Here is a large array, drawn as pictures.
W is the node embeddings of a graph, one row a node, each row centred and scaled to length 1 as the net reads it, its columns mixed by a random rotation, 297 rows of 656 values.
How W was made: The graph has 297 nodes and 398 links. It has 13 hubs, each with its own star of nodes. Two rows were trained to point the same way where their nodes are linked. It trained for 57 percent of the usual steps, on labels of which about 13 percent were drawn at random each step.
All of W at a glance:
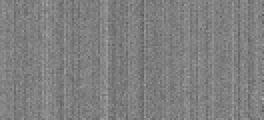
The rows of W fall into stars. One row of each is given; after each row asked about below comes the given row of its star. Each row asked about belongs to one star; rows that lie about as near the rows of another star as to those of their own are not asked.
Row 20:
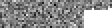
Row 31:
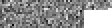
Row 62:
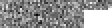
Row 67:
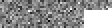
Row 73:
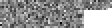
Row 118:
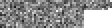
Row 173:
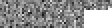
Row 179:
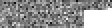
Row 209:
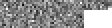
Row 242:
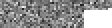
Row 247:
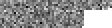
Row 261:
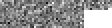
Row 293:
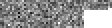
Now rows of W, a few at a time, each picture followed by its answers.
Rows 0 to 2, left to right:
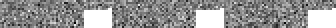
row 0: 242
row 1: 31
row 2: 247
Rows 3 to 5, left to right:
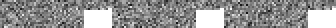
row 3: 67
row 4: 242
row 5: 209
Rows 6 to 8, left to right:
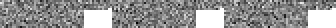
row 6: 62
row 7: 62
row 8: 179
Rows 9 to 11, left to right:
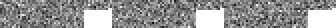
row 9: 31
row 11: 118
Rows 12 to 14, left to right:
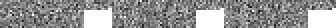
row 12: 118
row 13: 247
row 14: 247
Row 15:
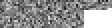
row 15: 179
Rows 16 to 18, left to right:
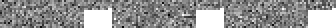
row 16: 67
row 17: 242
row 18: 179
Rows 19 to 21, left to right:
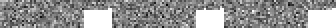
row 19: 261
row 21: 242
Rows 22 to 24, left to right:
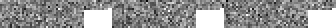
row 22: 62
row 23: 118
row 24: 31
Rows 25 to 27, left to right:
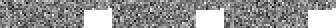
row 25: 20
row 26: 20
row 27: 20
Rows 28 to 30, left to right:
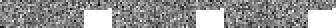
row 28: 242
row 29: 293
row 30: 20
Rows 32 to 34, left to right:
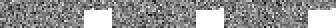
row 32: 20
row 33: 179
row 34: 242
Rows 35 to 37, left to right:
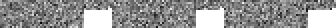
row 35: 118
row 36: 179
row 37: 209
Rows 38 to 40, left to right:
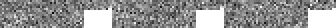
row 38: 67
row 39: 62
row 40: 118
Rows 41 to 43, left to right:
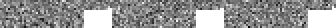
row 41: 73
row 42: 209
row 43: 73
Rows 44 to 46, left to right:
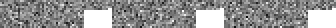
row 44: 118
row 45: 242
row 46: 173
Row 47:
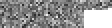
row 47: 20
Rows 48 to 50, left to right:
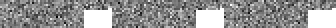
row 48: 62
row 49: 173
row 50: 179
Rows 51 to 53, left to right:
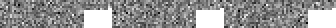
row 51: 62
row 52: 247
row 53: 31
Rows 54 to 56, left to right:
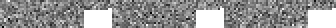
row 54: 247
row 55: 20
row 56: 118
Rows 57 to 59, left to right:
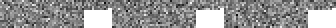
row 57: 261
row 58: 67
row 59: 293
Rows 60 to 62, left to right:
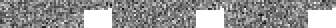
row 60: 20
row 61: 31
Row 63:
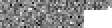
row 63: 73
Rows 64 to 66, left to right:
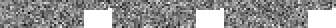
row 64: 247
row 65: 118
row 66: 62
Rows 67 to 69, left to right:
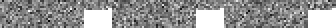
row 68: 118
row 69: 31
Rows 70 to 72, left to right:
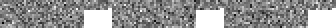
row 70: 67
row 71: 73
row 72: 247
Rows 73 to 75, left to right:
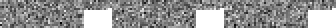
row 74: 242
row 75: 209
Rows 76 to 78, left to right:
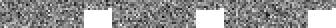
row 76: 67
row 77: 20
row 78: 73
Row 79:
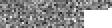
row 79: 62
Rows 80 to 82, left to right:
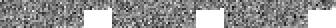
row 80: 73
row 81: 118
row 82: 73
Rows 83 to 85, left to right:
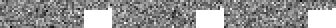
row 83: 173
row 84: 62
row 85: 209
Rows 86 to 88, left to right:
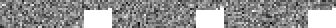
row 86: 118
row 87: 209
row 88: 293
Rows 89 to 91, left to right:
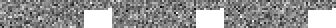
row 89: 62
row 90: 261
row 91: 261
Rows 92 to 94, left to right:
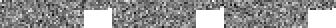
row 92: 73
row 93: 20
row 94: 118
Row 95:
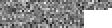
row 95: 247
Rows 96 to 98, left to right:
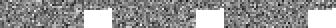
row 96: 209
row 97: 209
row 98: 20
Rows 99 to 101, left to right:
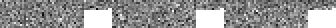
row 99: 179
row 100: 31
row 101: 73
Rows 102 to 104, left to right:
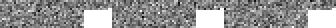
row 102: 242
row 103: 173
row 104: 293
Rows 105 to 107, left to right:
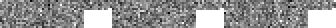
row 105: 73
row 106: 242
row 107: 179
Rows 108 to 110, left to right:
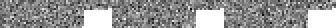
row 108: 242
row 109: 118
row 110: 118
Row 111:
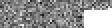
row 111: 179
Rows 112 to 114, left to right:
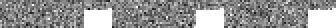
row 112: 173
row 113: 242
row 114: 173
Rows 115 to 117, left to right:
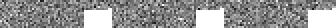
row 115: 179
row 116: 179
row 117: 67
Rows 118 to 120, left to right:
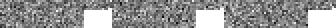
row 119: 20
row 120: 179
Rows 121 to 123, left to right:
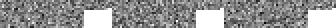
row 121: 73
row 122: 209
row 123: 118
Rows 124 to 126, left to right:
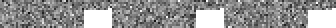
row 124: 173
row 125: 242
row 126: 67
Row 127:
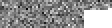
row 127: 179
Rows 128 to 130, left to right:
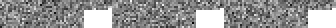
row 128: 62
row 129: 118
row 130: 173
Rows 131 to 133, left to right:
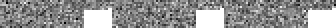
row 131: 173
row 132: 247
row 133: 293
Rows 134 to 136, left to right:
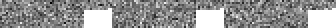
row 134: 242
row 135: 261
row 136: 67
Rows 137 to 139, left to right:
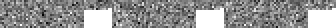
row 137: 293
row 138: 209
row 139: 293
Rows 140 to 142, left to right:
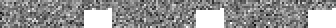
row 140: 179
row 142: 247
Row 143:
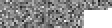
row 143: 73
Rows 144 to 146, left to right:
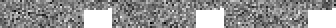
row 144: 293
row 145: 67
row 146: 293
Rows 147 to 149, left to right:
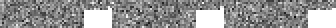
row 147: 247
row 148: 62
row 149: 73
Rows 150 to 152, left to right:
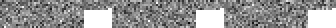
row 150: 67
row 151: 247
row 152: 242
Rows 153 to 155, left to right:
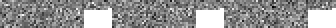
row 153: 31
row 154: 31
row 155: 179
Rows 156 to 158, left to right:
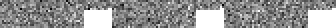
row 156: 67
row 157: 118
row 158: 261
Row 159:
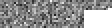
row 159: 179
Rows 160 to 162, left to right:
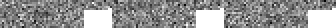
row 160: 31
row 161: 67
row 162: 293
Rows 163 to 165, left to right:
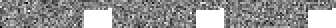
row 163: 242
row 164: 31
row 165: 261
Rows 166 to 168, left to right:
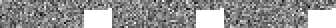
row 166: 118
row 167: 173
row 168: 31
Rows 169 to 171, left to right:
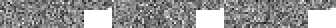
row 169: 62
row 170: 179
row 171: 73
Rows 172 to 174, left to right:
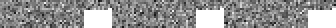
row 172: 247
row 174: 293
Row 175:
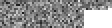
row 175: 209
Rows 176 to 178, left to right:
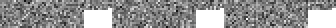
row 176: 20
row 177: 247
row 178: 261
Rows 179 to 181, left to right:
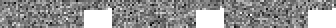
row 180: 293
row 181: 20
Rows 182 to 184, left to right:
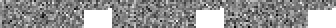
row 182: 261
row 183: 173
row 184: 73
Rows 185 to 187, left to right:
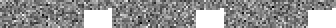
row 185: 261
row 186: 20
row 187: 62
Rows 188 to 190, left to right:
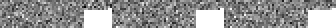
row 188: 118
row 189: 67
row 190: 73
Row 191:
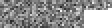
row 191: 31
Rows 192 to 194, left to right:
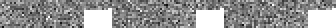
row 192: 20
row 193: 118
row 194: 20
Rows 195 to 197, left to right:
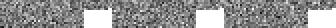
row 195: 173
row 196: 73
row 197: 173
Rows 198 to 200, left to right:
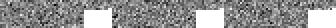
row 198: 118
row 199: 31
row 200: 209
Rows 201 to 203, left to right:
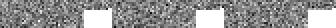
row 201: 20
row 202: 20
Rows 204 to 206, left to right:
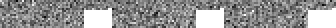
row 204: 261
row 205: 173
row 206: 242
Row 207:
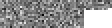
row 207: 247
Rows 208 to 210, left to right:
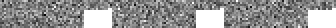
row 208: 242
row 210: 20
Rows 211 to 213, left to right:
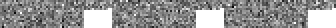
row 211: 247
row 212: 67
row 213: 20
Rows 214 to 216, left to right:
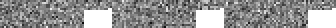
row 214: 247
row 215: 62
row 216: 261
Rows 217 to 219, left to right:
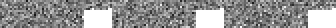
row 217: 20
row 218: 20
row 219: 179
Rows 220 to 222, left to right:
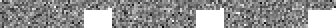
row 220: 67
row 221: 247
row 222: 31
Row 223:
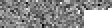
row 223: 247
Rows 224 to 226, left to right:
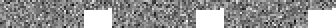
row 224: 62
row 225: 173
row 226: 118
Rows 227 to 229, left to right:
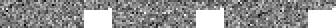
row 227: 209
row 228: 293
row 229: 209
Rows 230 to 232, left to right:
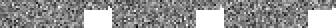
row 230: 118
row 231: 73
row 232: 247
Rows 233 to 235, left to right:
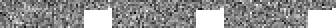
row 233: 73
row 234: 209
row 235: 118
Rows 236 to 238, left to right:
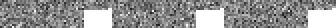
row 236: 209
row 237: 209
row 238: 62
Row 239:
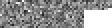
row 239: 261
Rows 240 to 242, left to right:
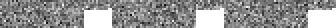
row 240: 247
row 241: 73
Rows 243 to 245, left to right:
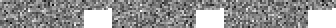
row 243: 73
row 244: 242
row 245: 73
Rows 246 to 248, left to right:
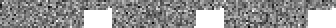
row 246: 179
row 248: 73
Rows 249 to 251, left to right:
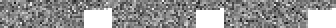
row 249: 242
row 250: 173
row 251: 242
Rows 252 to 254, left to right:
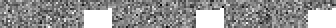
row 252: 62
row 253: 247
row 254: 73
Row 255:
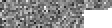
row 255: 242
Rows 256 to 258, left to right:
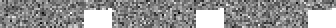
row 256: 118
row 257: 179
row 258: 293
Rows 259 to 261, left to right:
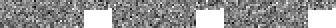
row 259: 247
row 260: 293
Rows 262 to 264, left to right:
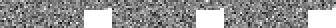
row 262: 73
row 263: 293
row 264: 209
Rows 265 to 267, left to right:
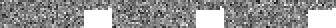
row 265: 67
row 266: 20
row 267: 118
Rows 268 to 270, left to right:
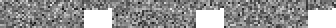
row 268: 261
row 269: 247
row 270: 179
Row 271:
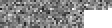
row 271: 209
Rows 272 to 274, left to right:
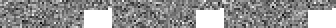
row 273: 247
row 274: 62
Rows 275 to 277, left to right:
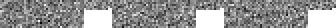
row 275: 118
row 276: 31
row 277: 31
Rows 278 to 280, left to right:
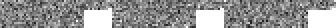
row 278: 20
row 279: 62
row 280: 73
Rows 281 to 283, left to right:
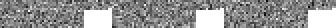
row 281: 247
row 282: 118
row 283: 209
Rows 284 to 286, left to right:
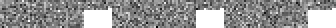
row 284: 261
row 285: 179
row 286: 293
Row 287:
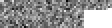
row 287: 73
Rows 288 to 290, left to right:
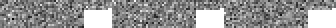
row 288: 209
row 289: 261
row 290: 242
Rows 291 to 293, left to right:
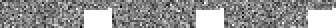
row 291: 31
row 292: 20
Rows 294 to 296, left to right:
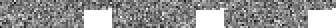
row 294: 209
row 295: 20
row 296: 67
